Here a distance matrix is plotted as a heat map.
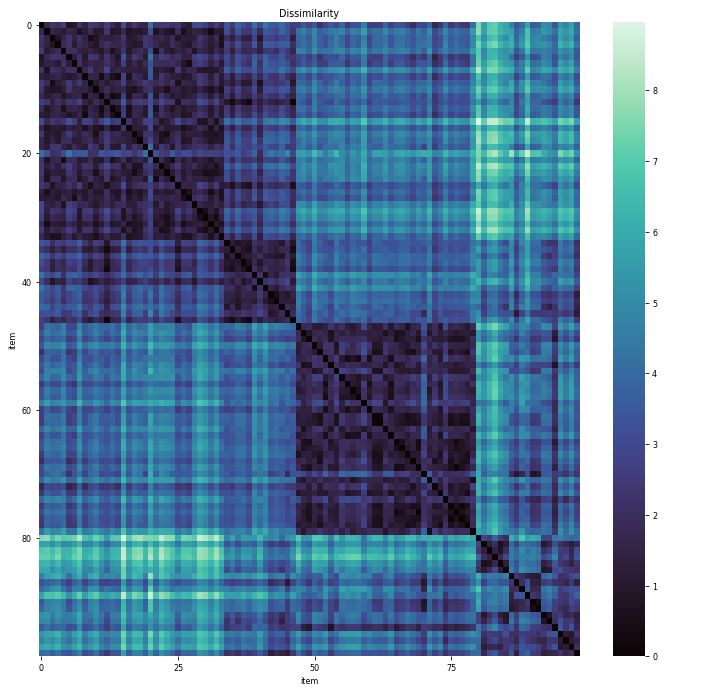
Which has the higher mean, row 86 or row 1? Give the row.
86
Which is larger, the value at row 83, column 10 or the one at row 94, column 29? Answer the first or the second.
the first
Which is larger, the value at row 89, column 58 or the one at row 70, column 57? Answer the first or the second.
the first
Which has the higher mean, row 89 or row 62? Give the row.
89
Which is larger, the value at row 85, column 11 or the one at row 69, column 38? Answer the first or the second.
the first
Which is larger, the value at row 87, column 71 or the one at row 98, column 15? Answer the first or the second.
the second
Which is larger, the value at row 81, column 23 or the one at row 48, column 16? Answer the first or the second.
the first
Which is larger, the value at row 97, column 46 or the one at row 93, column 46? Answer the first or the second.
the first
